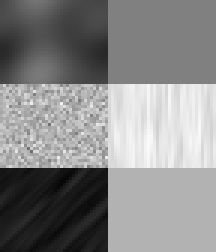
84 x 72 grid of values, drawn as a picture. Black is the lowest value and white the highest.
It is made of 3 by 2 panels. Panel 1,1: low, smooth. Panel 1,2: middling, flat. Panel 2,1: high, fine-grained. Panel 2,2: very high, streaked downward, faint in contrast. Panel 3,1: very low, slanting up to the right, faint in contrast. Panel 3,2: high, flat.
